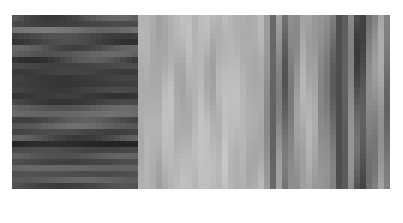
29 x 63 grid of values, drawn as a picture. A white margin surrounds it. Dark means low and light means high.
It is made of 1 by 3 panels. Panel 1,1: low, streaked across. Panel 1,2: high, streaked downward, faint in contrast. Panel 1,3: middling, streaked downward, strong in contrast.
